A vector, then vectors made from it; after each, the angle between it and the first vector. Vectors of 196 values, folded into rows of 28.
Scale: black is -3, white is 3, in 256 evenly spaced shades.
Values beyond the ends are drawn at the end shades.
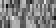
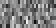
partly aligned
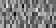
orthogonal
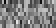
orthogonal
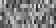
partly aligned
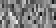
partly aligned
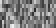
partly aligned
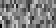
partly aligned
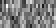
nearly opposite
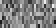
partly aligned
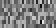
orthogonal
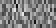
orthogonal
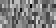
partly opposed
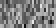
orthogonal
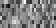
partly aligned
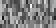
partly aligned
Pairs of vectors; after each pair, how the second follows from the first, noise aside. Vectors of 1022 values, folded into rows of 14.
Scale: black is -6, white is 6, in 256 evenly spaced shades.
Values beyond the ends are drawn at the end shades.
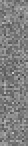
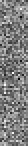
scaled up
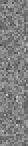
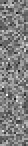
scaled up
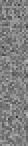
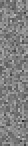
shuffled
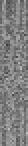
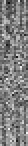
scaled up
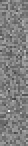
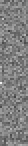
shuffled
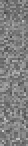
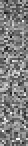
scaled up
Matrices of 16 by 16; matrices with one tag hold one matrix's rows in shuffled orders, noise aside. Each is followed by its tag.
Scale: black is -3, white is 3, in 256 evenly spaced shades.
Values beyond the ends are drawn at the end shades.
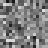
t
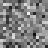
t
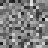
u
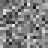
t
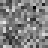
t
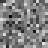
t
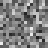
u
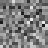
u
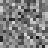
u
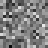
t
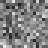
t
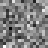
t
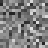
u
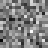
u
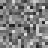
u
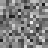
u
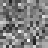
t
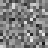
u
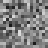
t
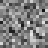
u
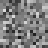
t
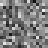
t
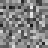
u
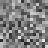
u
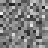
u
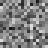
u
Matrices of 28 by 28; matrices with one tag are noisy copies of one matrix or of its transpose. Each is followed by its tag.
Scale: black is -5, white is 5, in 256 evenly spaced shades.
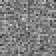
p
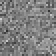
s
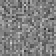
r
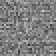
r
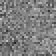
s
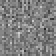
r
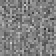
r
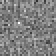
p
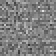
r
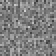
p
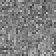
s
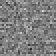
r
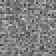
p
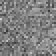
s
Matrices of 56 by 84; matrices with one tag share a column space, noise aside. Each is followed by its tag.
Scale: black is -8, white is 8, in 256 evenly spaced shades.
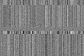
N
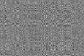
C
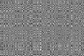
C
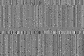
N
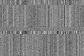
N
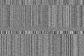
N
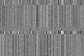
N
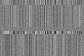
N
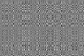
C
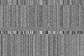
N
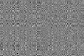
C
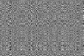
C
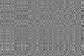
C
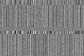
N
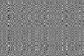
C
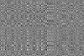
C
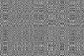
C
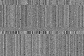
N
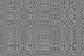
C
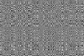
C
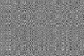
C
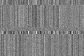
N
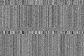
N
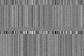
N
